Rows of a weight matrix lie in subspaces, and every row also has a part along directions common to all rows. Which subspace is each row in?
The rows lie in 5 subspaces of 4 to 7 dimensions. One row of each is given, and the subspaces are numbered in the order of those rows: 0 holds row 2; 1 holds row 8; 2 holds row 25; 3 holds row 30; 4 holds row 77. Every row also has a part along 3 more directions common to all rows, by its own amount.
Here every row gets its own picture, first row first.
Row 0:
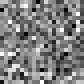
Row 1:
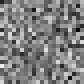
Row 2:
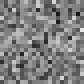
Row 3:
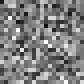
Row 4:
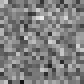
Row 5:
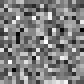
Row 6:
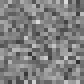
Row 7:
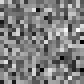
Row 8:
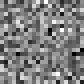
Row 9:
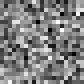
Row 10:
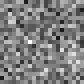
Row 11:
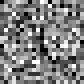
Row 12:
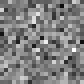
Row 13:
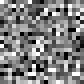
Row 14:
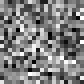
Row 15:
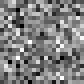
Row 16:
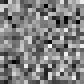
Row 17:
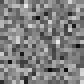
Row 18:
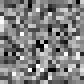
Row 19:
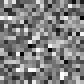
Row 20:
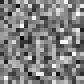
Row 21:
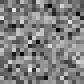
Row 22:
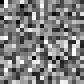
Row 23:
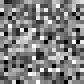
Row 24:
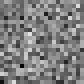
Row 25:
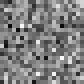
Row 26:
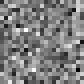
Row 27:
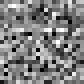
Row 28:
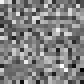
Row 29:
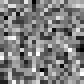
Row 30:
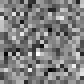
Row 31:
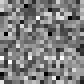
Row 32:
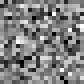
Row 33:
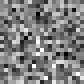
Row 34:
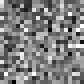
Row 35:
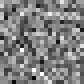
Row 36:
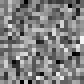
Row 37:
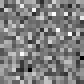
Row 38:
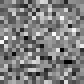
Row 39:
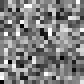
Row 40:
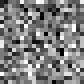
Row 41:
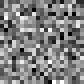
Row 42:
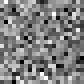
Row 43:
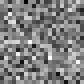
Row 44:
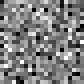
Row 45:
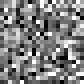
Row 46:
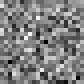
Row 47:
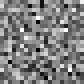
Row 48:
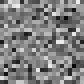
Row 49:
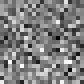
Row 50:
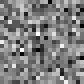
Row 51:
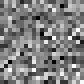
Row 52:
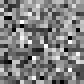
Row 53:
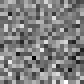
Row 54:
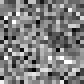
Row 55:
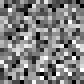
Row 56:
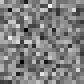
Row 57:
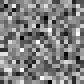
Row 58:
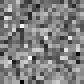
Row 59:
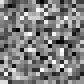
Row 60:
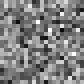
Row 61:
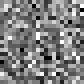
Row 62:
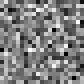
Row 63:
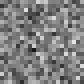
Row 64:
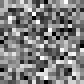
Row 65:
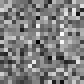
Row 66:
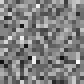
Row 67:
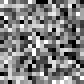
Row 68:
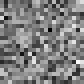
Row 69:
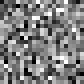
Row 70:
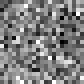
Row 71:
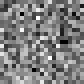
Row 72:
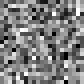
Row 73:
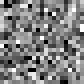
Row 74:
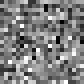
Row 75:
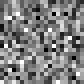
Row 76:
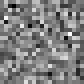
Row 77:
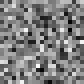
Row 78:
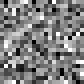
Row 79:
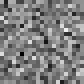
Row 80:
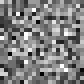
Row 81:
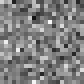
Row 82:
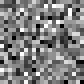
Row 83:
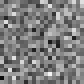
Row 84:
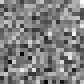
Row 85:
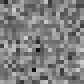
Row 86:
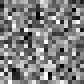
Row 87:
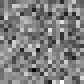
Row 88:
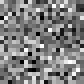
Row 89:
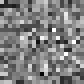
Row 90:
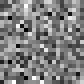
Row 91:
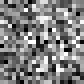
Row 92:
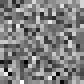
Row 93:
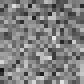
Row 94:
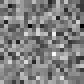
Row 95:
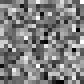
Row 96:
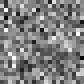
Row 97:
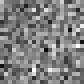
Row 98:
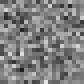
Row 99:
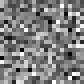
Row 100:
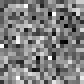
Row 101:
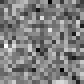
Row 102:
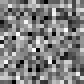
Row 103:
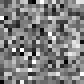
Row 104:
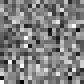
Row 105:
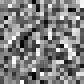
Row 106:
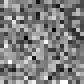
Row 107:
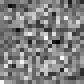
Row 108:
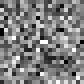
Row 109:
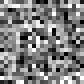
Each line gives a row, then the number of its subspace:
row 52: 2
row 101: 0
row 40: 4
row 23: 3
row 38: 1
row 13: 3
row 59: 4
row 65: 2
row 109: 4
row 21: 0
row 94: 0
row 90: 3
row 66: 2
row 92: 2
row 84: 0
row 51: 0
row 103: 2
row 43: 1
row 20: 2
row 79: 0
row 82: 2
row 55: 2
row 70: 2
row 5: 4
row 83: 0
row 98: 0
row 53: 1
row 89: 4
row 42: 0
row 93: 2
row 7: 3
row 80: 3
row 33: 3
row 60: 1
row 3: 2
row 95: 4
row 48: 4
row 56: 1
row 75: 0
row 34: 3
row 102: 3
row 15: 2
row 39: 3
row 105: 0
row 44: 3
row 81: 2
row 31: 3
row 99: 3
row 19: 0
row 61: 2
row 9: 1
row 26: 1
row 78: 0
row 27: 4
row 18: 3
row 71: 2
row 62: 4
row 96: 0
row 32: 4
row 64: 1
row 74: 2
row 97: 3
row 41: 0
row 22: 0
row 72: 1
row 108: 4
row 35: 0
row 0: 3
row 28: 3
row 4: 4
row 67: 4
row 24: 3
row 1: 3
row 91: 4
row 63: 4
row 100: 2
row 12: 4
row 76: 0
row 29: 3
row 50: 0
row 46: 4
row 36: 2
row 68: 1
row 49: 1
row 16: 4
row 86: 4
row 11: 0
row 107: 4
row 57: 2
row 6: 1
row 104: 1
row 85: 0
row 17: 3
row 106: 2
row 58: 2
